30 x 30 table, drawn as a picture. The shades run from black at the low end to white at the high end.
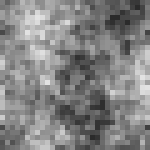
No regular stripes run through it. The values follow a bell shape. The texture is blotchy. On average the colour sits 50% of the way up the scale.
